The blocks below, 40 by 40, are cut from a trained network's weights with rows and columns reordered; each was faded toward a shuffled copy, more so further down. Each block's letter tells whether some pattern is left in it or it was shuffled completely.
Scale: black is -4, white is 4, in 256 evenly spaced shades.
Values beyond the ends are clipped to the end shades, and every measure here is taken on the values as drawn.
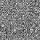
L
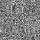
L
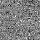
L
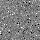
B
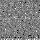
L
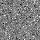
B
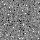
B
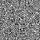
L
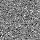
B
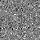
L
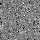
B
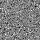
B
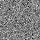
B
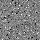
B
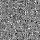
L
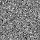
B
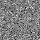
B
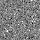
B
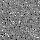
B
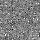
L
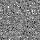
L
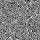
L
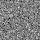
B
